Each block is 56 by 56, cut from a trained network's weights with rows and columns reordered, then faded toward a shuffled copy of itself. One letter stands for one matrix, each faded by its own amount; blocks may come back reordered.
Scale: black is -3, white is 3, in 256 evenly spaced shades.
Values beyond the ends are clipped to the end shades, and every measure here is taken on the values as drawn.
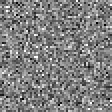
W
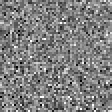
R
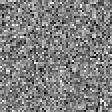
W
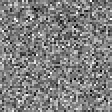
W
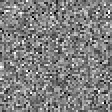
R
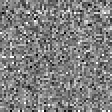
R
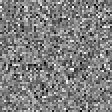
R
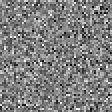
R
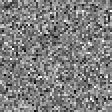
W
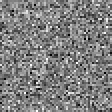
W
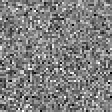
R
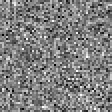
W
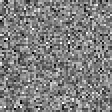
R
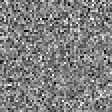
R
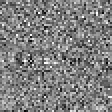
R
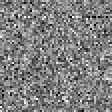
R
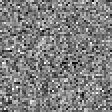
R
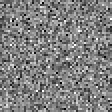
W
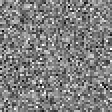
R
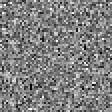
W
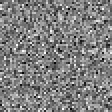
W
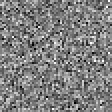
W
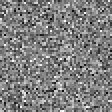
W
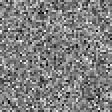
W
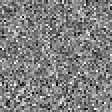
R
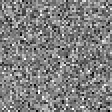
W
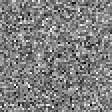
R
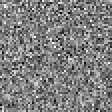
W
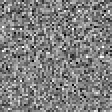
R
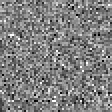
R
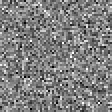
W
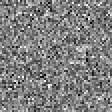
R
